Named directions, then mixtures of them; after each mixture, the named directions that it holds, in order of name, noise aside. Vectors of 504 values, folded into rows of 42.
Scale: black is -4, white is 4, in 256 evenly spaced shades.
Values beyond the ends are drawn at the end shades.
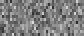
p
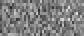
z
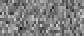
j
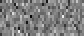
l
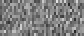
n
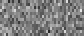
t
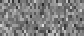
l, n, t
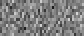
j, z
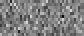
l, n, z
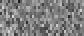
j, l, t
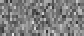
p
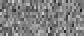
t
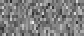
p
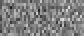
z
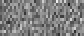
n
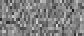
j, n, z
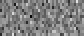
l, p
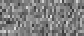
j, n, t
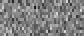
t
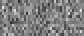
p, t, z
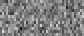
j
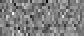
l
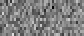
j, p, z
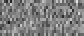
j, n, p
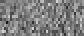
j, n, p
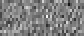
n, t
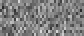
j, t, z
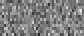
p, t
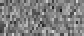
p, z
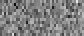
j, l, p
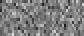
l, z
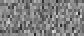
n, z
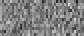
n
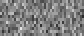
j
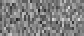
z
